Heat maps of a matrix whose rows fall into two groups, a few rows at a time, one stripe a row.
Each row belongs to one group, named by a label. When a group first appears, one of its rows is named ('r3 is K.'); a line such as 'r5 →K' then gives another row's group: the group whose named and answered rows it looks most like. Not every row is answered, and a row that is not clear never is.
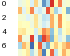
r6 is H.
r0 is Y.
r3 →Y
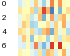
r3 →H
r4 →H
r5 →H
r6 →Y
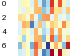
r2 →H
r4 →Y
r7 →Y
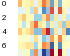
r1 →Y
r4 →H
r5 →Y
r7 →Y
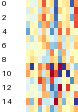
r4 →Y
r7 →H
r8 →H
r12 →Y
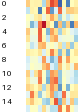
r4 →H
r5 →H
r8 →Y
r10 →H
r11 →H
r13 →H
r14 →H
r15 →Y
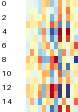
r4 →Y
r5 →Y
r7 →H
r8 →H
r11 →Y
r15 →Y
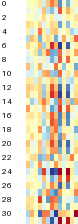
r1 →Y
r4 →H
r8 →Y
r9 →H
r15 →Y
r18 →H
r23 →H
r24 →Y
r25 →Y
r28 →H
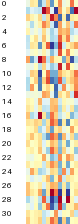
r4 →Y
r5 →Y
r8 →H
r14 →H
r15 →H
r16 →H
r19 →H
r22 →Y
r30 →H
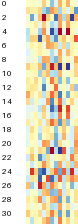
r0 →Y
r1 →H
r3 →Y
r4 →Y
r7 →Y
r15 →Y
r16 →Y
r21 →H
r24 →H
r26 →H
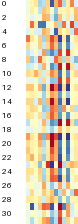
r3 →H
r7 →Y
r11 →Y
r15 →H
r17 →Y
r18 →Y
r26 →Y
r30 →Y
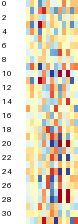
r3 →H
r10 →Y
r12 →H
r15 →H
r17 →H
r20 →Y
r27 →Y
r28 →Y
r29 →H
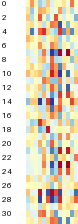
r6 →H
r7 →Y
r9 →H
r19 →Y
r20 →H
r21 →Y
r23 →Y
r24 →Y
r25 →H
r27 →H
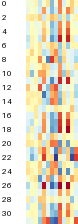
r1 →Y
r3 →Y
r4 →Y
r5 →Y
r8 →H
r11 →Y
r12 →H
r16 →Y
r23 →H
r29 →Y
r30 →Y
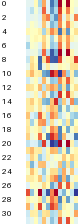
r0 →Y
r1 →Y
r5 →Y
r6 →Y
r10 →H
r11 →Y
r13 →Y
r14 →H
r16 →H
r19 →H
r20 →Y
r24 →H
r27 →H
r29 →H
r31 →Y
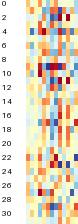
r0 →H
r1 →H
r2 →Y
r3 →H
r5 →Y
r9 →H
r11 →Y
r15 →Y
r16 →Y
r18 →Y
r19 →Y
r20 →Y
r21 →H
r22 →H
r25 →Y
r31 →Y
